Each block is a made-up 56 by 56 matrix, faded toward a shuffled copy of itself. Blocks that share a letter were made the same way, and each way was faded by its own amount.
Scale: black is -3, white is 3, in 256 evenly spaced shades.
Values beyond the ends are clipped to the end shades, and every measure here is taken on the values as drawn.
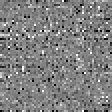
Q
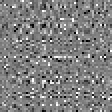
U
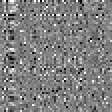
U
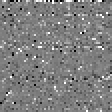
Q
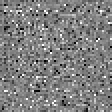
Q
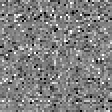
Q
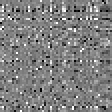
U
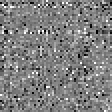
Q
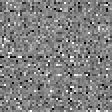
Q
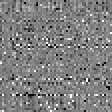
U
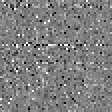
Q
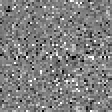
Q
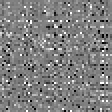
U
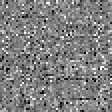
Q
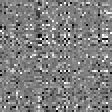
U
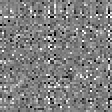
U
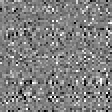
U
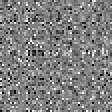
U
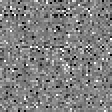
Q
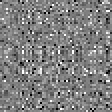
U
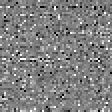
Q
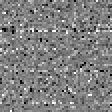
Q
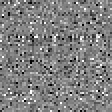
Q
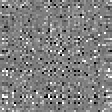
U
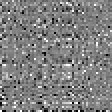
U
